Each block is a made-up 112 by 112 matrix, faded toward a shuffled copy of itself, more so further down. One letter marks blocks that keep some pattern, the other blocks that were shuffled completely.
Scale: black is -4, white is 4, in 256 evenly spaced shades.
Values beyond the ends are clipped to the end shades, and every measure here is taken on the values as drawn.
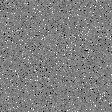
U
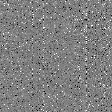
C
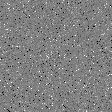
U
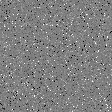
U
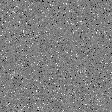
U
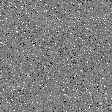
U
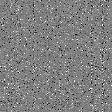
C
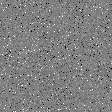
U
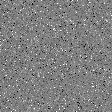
U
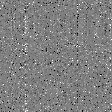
C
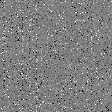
C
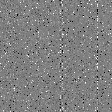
C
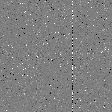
C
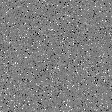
U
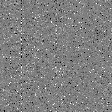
C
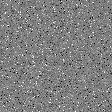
U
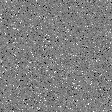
U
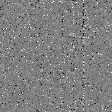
C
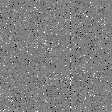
C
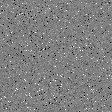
U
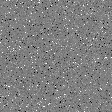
U
